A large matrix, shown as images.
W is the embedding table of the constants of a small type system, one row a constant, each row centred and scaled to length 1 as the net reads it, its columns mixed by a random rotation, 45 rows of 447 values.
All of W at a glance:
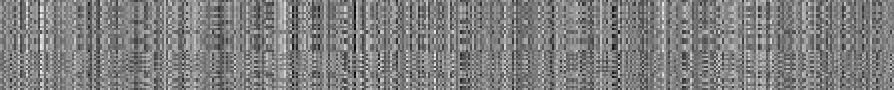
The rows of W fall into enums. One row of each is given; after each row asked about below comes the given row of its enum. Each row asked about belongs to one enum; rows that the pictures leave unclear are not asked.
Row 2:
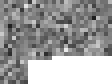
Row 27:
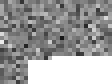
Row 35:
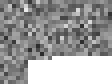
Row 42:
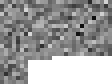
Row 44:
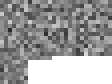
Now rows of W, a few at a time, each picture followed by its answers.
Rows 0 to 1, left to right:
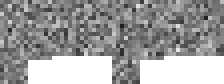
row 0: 44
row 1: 2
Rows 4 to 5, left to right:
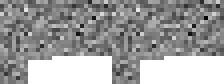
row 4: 42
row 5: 42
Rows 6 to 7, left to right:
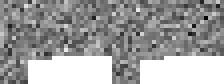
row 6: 2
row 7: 42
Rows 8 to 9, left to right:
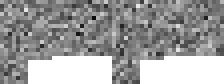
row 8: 42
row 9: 2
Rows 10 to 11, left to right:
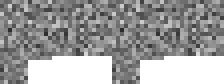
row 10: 44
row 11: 44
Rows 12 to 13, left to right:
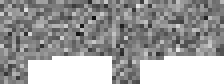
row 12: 42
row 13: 2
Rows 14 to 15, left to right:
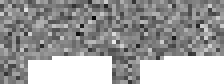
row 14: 42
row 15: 27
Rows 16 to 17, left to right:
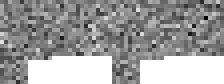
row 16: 27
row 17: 42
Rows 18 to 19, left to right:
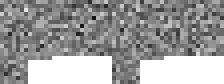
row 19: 44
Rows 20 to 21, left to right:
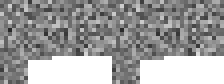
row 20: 44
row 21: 44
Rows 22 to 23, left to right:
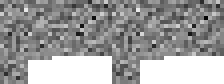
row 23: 42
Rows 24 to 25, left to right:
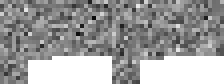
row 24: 42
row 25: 2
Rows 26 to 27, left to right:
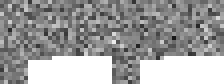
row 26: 44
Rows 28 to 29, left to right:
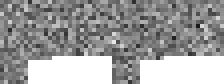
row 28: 44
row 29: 27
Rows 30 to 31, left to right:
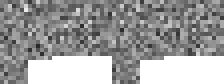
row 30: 35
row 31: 44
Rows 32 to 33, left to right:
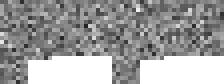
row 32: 27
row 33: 35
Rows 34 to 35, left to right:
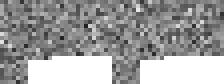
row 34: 27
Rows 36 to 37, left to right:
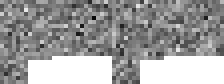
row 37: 2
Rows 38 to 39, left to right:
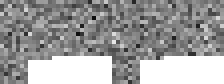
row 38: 42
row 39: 27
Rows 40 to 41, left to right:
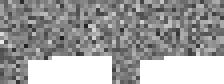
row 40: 27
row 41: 44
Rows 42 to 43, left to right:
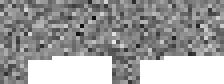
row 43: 27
